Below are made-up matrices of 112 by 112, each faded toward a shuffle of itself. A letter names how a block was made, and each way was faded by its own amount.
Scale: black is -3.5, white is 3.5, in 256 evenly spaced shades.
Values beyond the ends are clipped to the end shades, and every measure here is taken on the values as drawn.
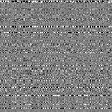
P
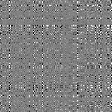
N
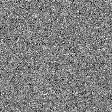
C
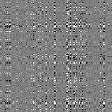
N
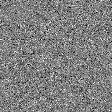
C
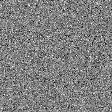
C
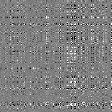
N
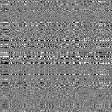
P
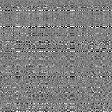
P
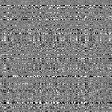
P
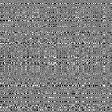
P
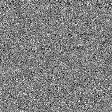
C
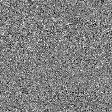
C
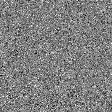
C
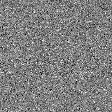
C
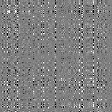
N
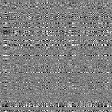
P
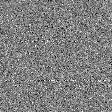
C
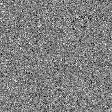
C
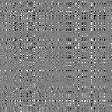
N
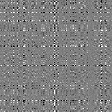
N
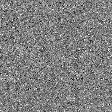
C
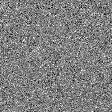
C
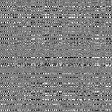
P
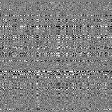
P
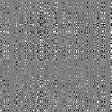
N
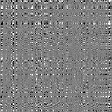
N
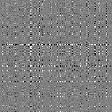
N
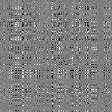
N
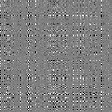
N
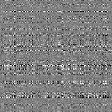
P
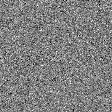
C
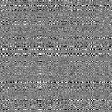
P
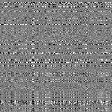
P
